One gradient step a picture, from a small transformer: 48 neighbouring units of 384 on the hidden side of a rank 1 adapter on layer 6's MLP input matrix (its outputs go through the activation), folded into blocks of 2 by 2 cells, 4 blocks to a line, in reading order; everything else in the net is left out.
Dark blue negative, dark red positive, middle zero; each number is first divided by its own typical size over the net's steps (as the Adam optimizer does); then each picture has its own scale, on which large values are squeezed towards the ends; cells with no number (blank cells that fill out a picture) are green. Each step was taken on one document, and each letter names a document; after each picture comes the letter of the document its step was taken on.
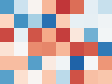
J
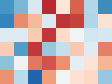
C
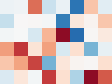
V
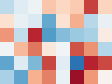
J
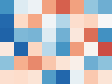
C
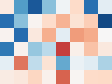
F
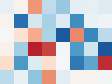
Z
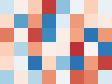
J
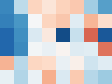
C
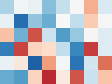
J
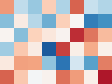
F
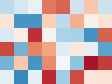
J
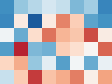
F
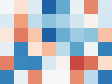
Z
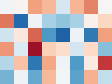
Z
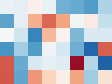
J
